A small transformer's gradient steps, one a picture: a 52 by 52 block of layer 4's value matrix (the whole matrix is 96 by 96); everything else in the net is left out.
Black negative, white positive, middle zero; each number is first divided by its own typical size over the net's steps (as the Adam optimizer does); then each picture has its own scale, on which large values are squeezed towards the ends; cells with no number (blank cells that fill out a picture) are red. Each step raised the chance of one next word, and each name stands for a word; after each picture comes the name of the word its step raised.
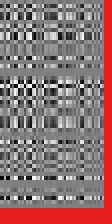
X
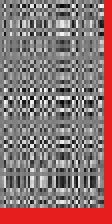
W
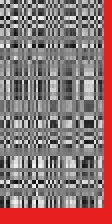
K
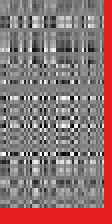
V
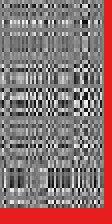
W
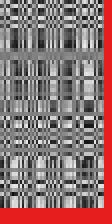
K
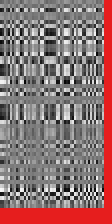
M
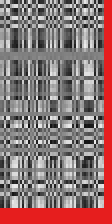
K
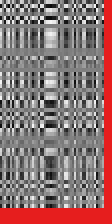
K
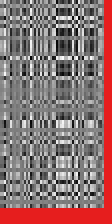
K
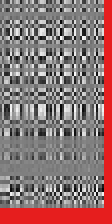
M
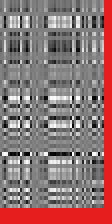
V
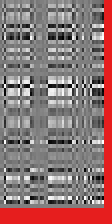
X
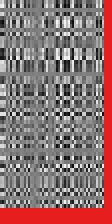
W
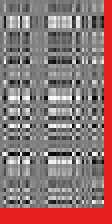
V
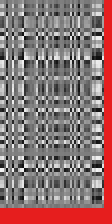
W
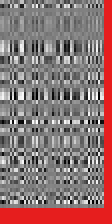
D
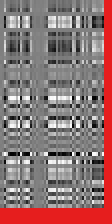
V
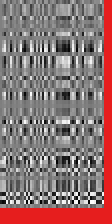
D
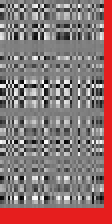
X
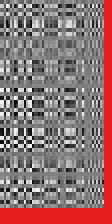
W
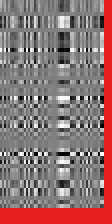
V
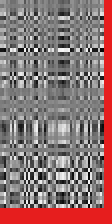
K
